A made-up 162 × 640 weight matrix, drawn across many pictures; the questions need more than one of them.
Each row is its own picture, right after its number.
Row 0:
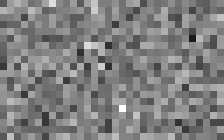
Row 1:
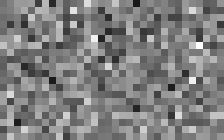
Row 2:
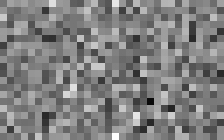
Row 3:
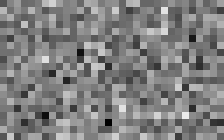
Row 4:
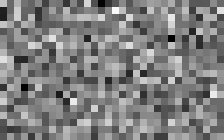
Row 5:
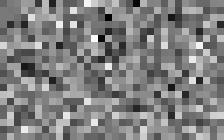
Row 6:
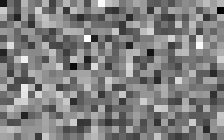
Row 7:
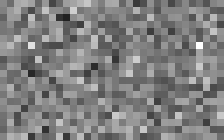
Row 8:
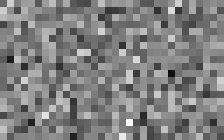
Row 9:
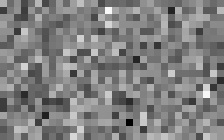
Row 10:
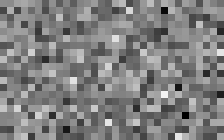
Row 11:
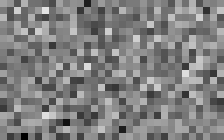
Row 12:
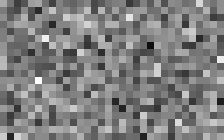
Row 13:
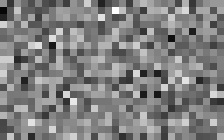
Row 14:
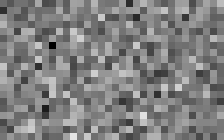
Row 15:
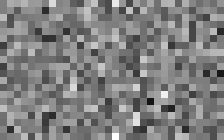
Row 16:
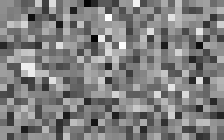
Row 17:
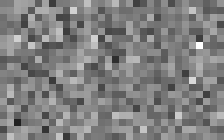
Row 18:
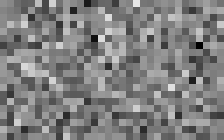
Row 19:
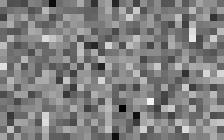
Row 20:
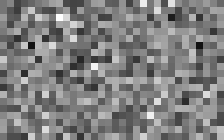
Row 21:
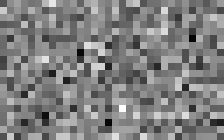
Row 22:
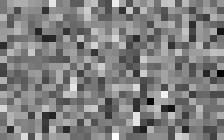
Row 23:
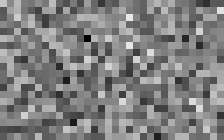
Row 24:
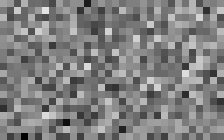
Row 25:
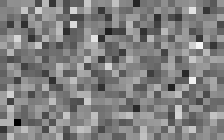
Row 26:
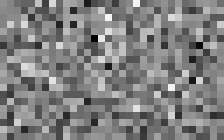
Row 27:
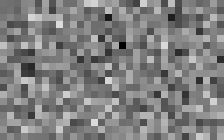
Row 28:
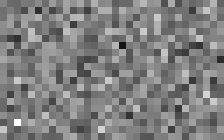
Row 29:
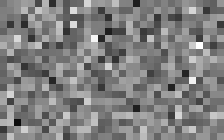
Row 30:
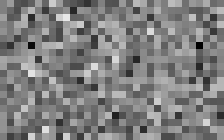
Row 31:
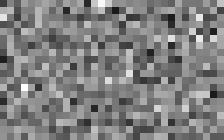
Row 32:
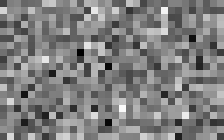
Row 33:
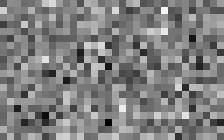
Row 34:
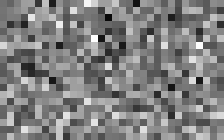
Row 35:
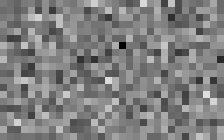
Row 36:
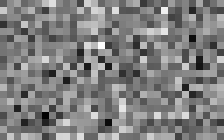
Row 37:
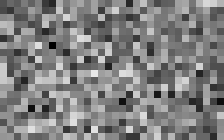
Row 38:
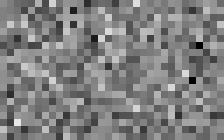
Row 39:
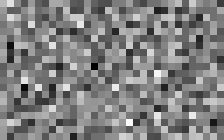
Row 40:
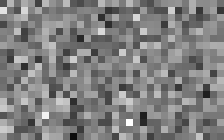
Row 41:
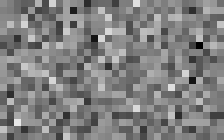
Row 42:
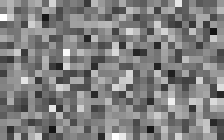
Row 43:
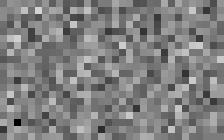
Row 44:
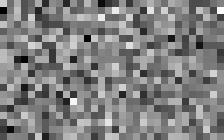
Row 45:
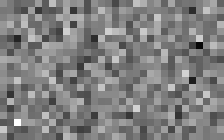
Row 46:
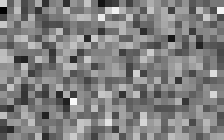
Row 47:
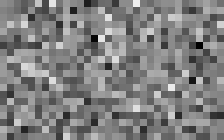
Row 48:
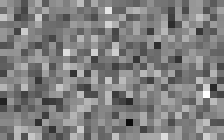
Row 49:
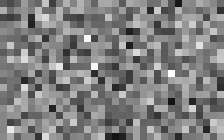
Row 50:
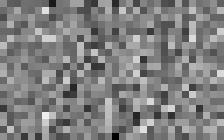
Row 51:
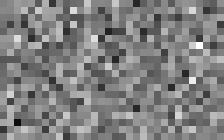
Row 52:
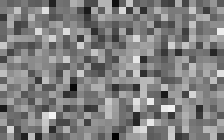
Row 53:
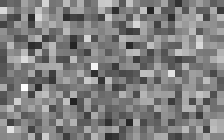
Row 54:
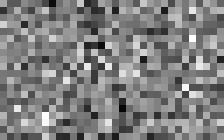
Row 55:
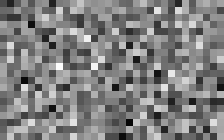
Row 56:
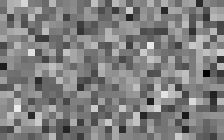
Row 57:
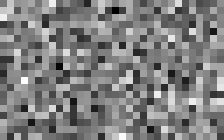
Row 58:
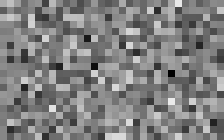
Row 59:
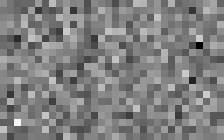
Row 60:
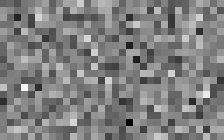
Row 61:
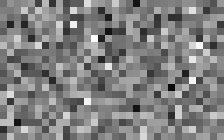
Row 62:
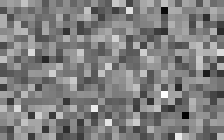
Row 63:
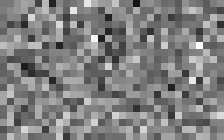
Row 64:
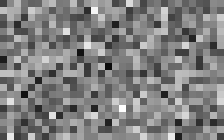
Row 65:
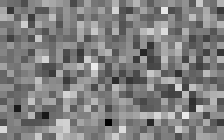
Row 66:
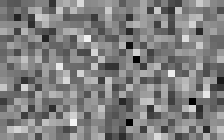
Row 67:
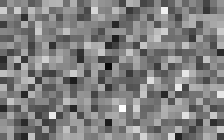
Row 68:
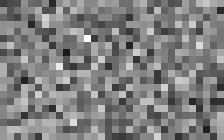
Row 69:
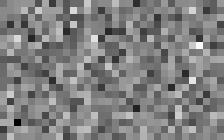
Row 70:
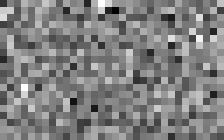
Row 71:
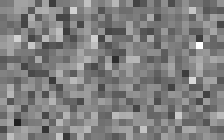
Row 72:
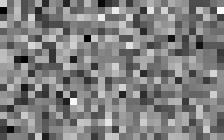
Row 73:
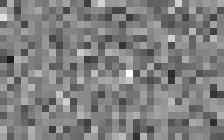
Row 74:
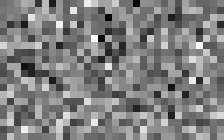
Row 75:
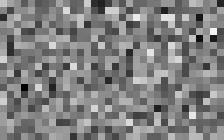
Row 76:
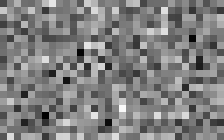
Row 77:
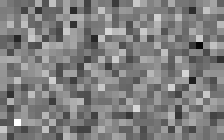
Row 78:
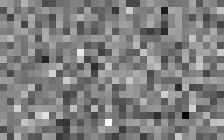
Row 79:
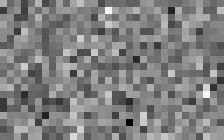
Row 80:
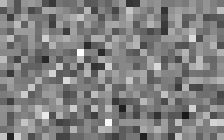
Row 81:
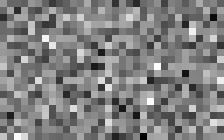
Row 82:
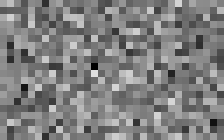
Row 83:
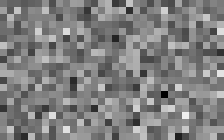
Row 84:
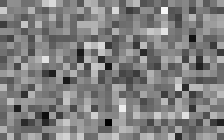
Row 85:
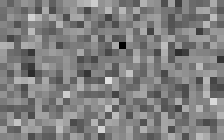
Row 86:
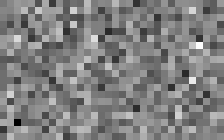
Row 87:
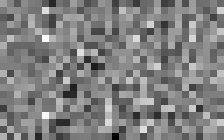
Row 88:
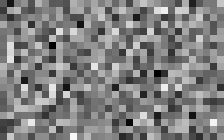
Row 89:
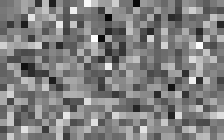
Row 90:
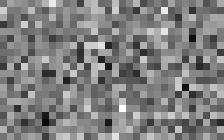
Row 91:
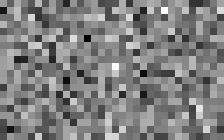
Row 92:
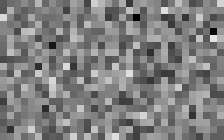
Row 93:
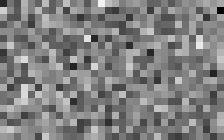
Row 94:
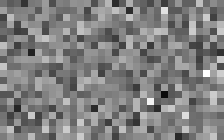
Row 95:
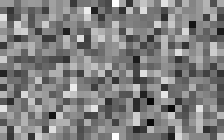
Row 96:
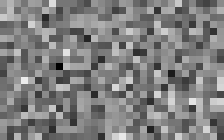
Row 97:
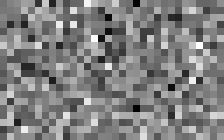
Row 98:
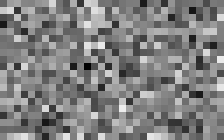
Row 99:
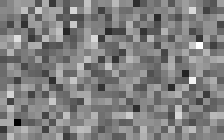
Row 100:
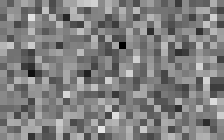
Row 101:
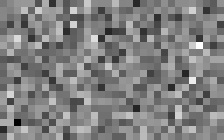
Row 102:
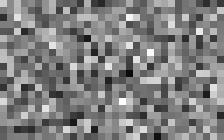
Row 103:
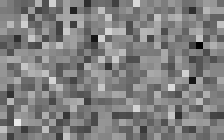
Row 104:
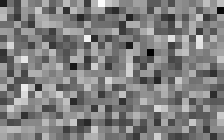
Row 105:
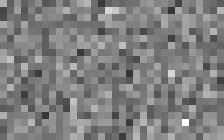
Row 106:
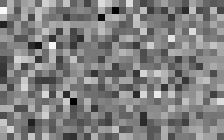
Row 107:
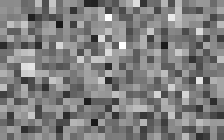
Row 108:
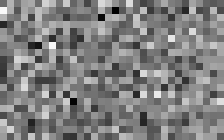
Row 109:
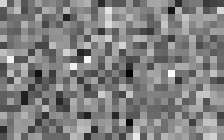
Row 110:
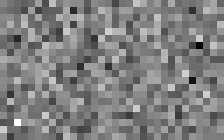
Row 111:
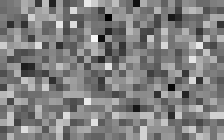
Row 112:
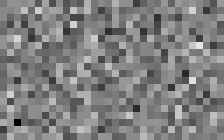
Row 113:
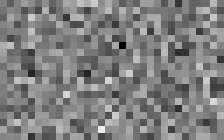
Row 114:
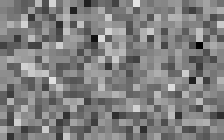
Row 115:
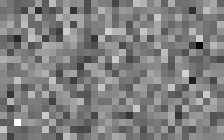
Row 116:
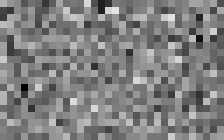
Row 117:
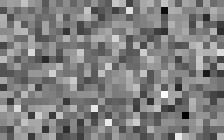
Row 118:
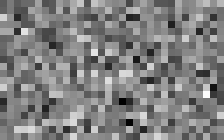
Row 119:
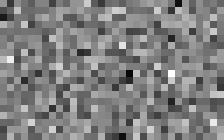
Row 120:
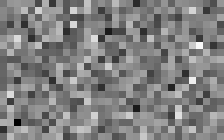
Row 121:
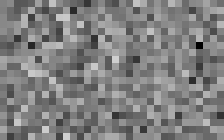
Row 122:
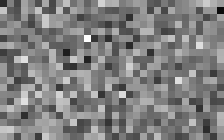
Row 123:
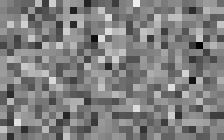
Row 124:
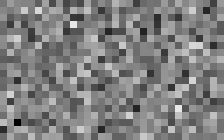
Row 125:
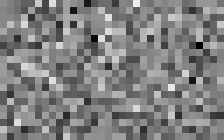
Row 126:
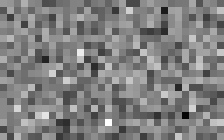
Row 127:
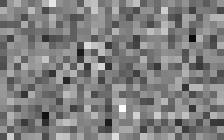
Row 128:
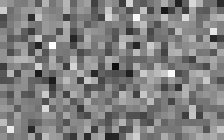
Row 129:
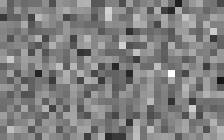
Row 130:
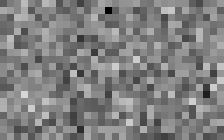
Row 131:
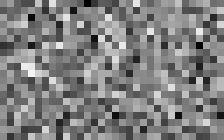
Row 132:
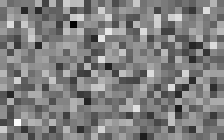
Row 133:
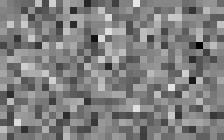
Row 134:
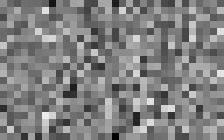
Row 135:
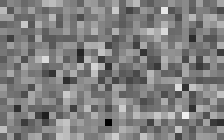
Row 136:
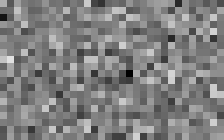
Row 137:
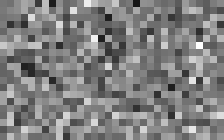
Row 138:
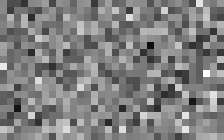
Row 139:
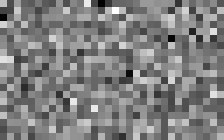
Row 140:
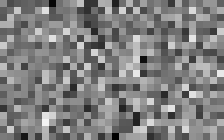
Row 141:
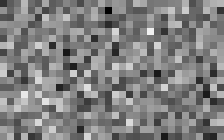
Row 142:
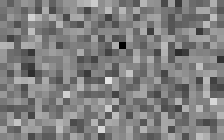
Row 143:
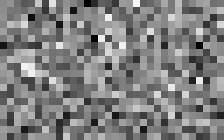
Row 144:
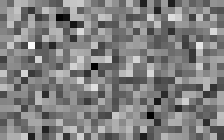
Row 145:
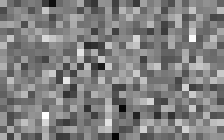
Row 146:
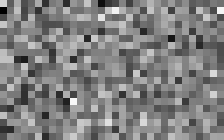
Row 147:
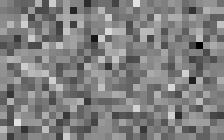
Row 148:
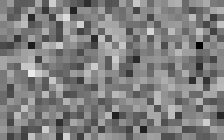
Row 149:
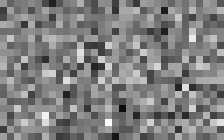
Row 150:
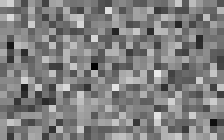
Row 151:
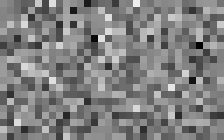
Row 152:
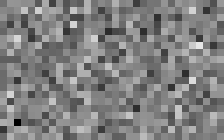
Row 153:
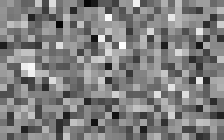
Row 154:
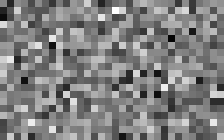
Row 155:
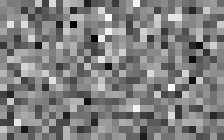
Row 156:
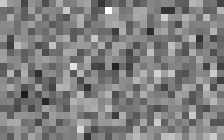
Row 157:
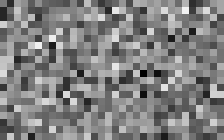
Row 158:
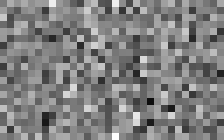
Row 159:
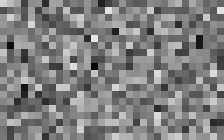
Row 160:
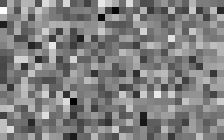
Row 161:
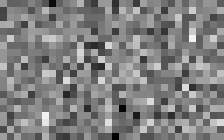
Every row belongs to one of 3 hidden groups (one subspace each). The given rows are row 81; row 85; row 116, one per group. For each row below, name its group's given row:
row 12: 81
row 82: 116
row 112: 85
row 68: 116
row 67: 81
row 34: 85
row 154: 116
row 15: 81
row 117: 81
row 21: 81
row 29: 85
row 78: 81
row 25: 85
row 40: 116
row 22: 81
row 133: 85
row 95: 81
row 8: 116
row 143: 85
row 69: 85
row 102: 116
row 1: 85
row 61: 85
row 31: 116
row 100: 85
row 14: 116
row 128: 116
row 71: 85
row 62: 81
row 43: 85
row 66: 116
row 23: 116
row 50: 81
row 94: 81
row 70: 116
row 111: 85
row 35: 85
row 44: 116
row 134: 81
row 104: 116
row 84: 81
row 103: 85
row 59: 85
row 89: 85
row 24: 81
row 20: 85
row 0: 81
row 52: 81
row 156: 116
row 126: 81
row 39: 116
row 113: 85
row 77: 85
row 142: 85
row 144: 85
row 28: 85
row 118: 116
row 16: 85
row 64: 81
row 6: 116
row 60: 116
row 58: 116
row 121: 85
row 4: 116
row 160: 116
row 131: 85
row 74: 85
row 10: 81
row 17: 85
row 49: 116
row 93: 116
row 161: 81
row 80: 81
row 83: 81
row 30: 85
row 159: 116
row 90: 81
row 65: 81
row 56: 81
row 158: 81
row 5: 85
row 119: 116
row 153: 85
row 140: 81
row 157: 116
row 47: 85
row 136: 116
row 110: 85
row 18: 85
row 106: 116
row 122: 116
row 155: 85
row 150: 116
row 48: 116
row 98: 81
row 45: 85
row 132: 85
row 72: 116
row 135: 81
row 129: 116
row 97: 85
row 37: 116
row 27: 85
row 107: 85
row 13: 116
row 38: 85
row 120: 85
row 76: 81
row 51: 85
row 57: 116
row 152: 85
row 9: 116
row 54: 81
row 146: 116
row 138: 81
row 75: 116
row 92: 116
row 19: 81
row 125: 85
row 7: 85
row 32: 81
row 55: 116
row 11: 81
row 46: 116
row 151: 85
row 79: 116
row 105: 116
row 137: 85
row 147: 85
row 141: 116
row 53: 116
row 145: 81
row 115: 85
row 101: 85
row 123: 85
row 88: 116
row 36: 81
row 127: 81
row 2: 81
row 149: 81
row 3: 81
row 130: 116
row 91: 116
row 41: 85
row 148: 85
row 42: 116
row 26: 85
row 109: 116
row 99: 85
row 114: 85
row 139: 116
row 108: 116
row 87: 81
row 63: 85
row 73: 116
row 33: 81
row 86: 85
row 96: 116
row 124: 85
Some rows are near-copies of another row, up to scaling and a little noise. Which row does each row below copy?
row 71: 17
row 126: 78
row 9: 79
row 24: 11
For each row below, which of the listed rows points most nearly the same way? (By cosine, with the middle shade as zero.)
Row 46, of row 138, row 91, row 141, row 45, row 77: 91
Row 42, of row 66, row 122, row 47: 47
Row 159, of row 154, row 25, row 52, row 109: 109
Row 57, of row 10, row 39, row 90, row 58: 58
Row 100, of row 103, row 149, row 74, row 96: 74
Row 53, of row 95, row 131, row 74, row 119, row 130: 119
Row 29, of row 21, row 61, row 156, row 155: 61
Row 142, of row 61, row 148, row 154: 61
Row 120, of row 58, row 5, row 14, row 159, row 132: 5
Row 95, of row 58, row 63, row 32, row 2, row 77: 2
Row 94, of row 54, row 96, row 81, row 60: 81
